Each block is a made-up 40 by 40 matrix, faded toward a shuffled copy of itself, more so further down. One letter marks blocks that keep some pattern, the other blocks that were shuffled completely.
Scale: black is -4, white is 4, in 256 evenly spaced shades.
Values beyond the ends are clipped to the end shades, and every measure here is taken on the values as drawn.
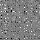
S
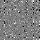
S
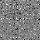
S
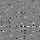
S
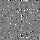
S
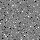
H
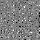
S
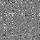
S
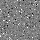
H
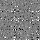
S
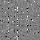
S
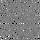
S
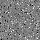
H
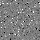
H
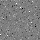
H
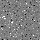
H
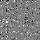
S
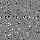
S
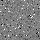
H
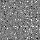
S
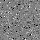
H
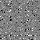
S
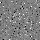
H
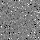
H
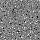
H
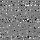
S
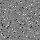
H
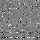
S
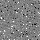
H
